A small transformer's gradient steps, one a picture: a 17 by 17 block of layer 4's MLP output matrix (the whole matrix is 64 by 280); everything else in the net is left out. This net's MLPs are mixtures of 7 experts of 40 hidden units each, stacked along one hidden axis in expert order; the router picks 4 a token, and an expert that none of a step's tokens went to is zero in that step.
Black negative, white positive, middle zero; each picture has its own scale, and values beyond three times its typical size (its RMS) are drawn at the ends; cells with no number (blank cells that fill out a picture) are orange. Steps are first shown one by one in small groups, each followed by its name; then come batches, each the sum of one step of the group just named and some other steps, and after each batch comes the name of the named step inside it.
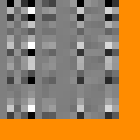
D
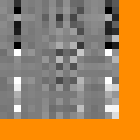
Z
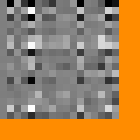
D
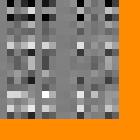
D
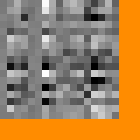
Z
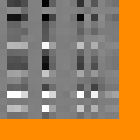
Z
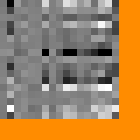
Z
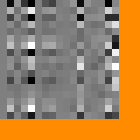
D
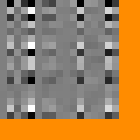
D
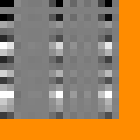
Z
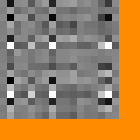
Z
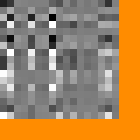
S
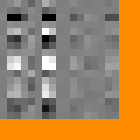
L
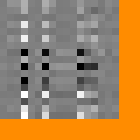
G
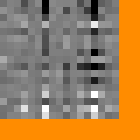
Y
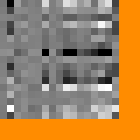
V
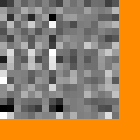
S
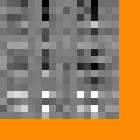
Y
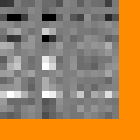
L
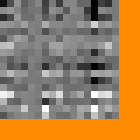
Y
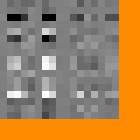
L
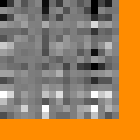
Y
